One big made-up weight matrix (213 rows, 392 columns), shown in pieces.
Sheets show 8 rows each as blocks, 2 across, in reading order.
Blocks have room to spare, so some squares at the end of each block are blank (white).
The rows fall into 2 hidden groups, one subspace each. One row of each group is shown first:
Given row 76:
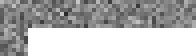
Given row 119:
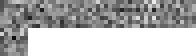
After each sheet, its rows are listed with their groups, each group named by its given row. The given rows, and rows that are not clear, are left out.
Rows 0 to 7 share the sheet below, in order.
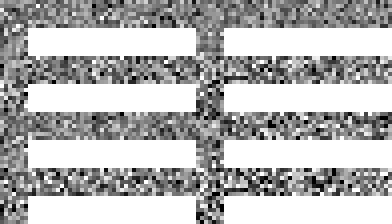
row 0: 76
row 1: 76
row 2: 76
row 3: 76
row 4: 76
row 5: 119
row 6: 119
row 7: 76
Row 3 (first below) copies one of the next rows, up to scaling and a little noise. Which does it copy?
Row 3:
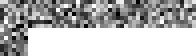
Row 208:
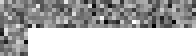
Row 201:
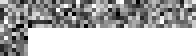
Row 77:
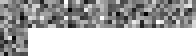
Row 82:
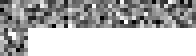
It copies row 201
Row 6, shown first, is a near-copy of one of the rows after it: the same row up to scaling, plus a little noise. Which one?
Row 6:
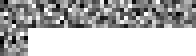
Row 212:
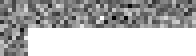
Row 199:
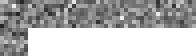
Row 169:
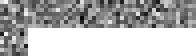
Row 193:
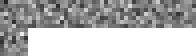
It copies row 193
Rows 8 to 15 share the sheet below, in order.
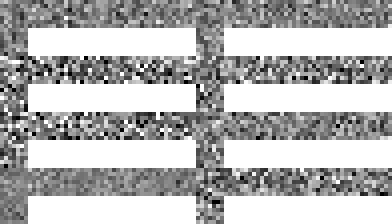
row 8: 76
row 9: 76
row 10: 119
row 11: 76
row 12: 119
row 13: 119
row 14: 119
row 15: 119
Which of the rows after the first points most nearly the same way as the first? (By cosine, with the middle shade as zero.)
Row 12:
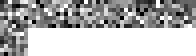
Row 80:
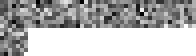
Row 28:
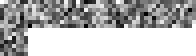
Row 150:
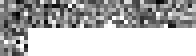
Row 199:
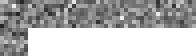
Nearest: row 80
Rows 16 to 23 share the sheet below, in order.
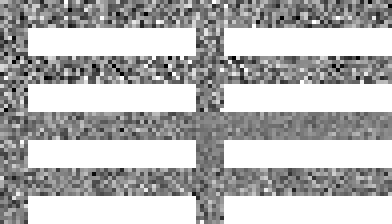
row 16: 76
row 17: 119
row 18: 76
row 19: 119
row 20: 119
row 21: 76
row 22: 76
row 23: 76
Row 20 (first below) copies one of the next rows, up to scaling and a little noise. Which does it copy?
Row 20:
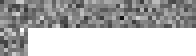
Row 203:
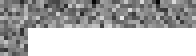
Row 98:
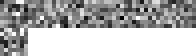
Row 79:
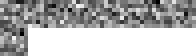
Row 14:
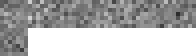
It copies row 98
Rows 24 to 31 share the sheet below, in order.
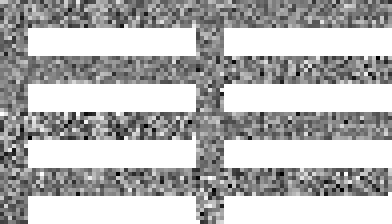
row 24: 76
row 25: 76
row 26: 119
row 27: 76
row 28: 76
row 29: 76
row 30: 76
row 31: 76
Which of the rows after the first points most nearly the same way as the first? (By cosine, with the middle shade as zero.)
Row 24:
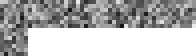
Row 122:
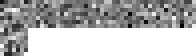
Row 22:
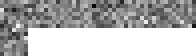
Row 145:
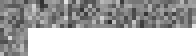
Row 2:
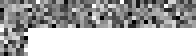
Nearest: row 145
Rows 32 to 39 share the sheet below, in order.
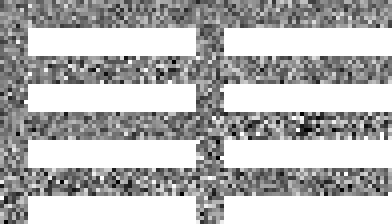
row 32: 119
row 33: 76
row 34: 119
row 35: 76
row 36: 76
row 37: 119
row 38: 76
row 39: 76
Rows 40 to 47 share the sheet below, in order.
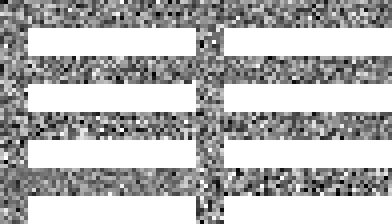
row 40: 119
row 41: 119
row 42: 76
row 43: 119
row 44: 119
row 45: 76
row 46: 119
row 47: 76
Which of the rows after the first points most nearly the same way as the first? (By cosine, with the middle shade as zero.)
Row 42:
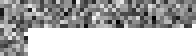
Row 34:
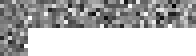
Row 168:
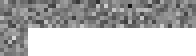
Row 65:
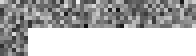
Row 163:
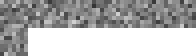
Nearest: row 65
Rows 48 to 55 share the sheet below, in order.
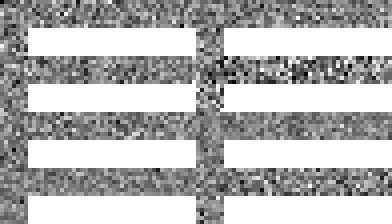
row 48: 76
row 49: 119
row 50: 76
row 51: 119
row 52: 76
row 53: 76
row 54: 119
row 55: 119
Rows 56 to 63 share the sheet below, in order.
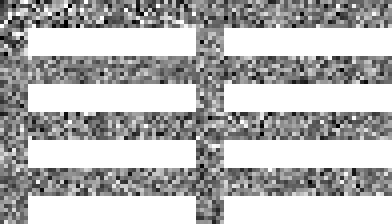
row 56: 119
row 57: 119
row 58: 119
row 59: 119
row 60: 76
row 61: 119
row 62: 76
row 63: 119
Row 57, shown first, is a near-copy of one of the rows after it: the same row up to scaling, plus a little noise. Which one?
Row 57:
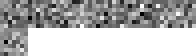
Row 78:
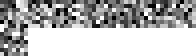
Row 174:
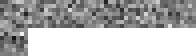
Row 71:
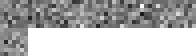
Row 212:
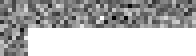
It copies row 71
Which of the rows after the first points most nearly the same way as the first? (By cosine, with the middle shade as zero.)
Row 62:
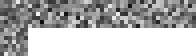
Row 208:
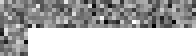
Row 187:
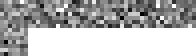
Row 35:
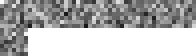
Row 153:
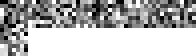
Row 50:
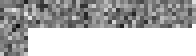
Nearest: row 35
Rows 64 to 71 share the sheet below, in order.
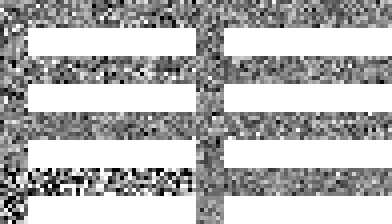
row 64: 76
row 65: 76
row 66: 119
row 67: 119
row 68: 76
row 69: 119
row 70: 119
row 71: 119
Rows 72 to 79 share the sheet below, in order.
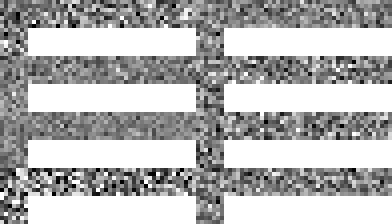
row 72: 119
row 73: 119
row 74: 76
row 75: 119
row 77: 76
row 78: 119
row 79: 119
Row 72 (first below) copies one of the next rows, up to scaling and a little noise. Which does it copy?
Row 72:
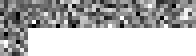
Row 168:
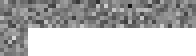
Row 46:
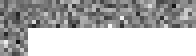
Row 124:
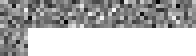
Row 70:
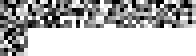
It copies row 46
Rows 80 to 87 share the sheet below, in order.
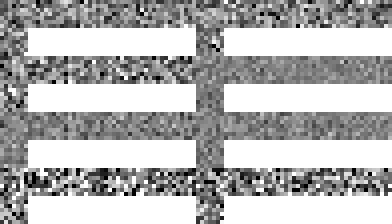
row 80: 119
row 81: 119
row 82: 76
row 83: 76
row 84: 76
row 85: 76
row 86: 76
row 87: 119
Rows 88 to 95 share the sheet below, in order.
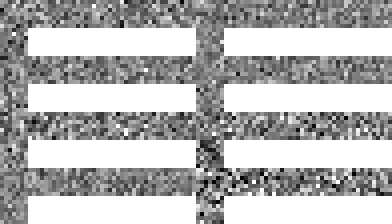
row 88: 76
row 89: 119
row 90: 76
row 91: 119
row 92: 76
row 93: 76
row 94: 76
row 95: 119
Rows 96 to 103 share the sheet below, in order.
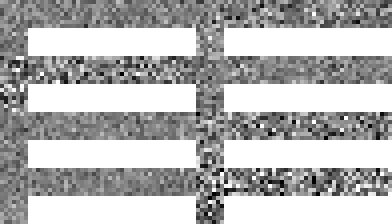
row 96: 76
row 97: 76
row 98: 119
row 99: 119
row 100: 119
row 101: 76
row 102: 76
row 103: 76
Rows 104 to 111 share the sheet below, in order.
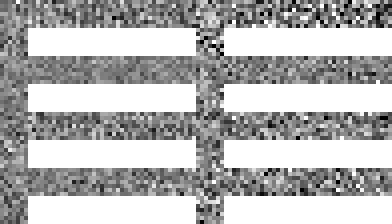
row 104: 119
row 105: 119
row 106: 76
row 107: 76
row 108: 76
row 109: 119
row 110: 76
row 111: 119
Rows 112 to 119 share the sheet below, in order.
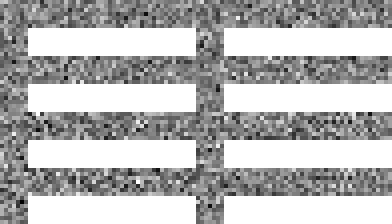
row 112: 76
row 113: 119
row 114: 119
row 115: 119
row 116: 119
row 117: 119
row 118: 119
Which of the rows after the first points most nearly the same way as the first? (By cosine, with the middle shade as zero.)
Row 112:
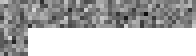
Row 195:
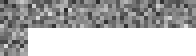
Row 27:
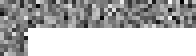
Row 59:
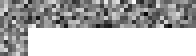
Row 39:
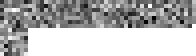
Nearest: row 39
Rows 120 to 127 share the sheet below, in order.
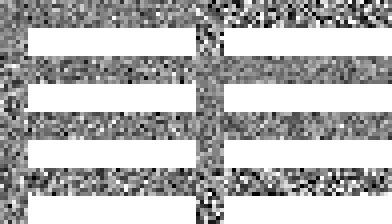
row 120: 119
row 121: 76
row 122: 76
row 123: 119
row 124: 119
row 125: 76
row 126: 76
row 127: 119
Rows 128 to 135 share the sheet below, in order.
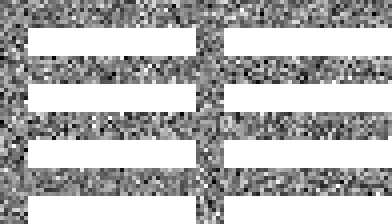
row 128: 119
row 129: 119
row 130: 119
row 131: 119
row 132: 76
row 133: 76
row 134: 119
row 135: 76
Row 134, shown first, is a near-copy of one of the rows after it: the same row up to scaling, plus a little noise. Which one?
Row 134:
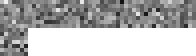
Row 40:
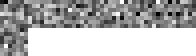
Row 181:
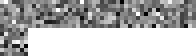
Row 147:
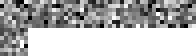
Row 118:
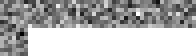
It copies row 181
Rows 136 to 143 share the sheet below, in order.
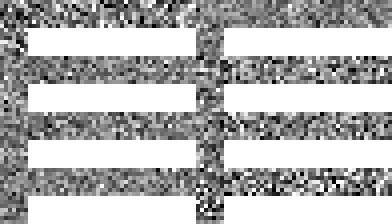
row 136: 119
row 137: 76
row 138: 76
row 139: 119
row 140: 119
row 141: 119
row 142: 119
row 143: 119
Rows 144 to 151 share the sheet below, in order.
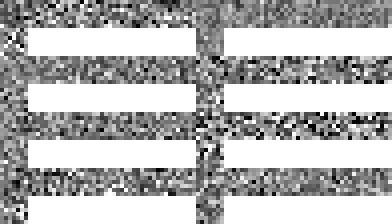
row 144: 119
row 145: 76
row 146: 119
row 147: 119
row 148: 119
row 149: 119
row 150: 119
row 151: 119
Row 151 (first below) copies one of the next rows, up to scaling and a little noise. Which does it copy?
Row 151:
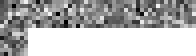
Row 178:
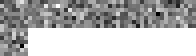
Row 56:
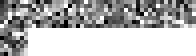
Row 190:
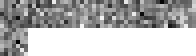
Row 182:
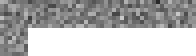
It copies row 56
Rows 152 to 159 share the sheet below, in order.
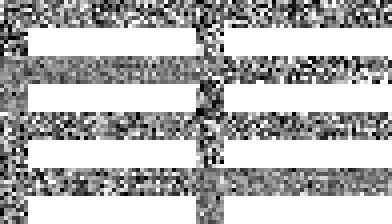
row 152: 76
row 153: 76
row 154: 119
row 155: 76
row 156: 76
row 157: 76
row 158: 119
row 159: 119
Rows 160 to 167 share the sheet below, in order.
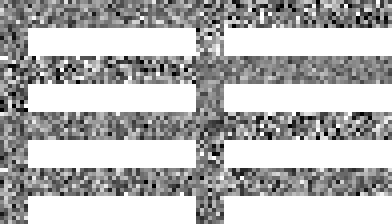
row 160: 76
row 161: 76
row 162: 76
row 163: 76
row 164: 76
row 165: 119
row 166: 76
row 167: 119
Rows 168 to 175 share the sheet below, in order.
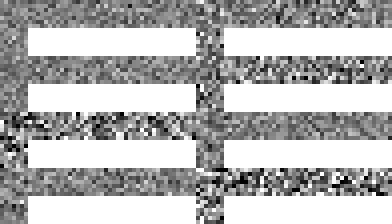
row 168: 119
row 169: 119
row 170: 76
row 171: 76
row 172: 76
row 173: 76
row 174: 119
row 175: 119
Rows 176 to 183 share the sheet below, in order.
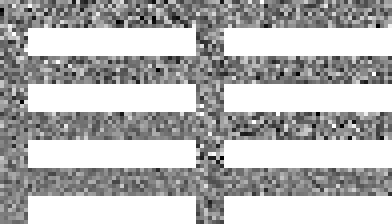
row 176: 76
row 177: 76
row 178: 119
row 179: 119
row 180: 76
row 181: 119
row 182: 119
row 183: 76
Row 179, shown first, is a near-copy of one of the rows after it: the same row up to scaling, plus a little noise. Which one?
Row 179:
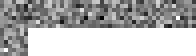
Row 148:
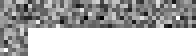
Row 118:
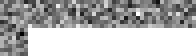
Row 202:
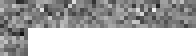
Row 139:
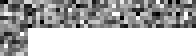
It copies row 148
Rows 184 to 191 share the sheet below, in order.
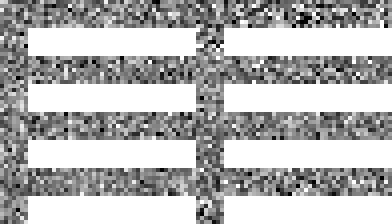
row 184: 119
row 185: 119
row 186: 76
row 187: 119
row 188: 76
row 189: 76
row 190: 119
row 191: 119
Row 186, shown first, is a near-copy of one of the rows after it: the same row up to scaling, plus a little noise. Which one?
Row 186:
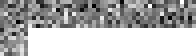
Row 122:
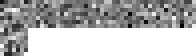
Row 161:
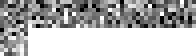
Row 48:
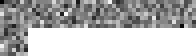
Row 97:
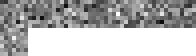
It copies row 161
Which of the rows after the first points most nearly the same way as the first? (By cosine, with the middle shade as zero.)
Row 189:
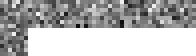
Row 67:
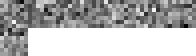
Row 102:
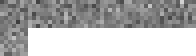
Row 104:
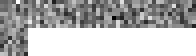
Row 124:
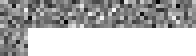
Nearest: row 104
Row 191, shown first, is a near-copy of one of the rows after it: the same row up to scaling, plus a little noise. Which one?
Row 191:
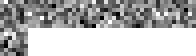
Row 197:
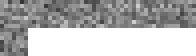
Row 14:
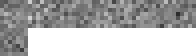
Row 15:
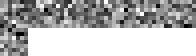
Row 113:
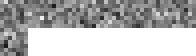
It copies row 113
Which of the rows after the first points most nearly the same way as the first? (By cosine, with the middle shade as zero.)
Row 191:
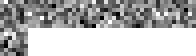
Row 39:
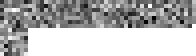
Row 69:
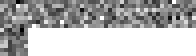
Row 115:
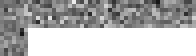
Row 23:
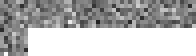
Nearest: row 115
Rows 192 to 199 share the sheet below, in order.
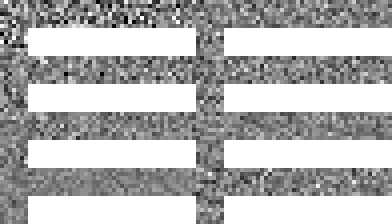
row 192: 119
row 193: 119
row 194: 76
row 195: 119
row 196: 76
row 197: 119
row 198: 76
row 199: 119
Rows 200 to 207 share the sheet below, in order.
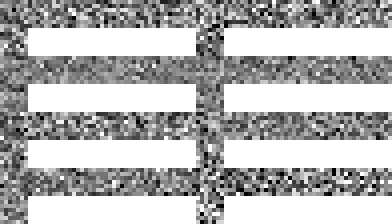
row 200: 119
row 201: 76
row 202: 119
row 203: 119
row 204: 119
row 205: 76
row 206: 119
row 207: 76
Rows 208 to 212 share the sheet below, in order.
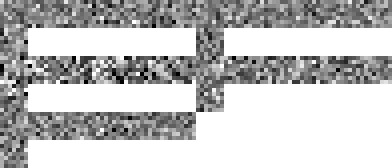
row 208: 76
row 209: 76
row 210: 76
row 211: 119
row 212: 119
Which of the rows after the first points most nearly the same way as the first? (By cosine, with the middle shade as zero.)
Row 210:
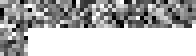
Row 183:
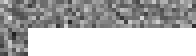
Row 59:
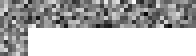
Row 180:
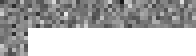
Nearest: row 59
